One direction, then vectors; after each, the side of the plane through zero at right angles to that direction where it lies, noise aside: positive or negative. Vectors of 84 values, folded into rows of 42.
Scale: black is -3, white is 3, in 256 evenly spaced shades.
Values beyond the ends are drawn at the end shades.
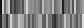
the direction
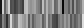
positive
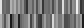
negative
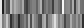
negative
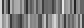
negative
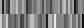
negative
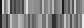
positive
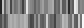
positive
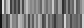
positive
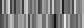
positive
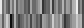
negative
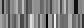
negative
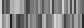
negative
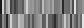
positive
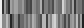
negative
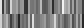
negative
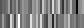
positive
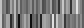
negative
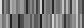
negative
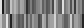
negative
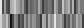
negative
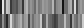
positive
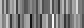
negative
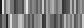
positive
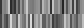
positive
